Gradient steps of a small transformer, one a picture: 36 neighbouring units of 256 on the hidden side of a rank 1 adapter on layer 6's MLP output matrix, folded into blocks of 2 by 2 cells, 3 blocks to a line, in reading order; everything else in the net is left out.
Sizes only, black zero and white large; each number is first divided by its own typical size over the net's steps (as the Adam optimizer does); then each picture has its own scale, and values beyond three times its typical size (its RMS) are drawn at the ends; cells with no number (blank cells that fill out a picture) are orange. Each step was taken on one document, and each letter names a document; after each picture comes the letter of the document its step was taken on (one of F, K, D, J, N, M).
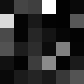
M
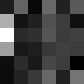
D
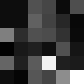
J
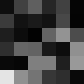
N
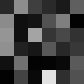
D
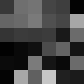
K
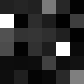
M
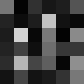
J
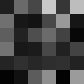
D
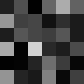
N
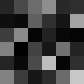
M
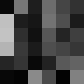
D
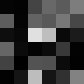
J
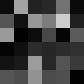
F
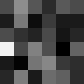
N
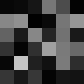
K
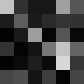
K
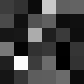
D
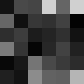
J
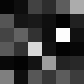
N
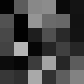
F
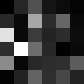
F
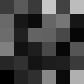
D
